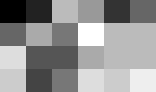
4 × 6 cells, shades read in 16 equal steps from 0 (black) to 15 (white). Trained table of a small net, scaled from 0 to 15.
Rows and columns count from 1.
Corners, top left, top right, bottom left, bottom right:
0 6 12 14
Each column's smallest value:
0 2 5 9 3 6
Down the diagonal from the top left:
0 10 5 13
